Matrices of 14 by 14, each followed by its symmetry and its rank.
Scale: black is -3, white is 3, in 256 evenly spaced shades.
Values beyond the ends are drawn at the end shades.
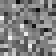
antisymmetric, full rank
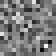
symmetric, full rank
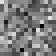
neither, full rank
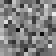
neither, full rank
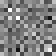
symmetric, rank three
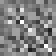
symmetric, rank three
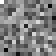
symmetric, full rank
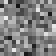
antisymmetric, full rank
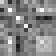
symmetric, rank three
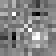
symmetric, rank three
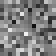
antisymmetric, full rank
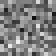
neither, full rank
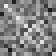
symmetric, full rank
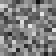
neither, full rank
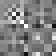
symmetric, rank three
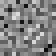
symmetric, full rank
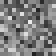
neither, full rank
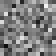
antisymmetric, full rank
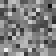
antisymmetric, full rank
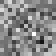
symmetric, full rank
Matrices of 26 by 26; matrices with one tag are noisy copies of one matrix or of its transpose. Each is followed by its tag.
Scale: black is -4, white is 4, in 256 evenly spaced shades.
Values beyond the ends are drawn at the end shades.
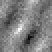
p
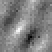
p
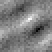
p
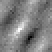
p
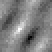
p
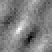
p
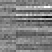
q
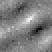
p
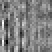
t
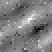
p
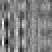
t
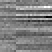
q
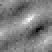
p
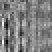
t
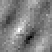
p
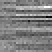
q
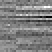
q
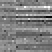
q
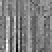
q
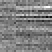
q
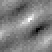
p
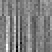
q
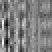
t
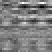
t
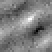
p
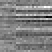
q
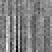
q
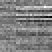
q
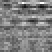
t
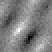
p
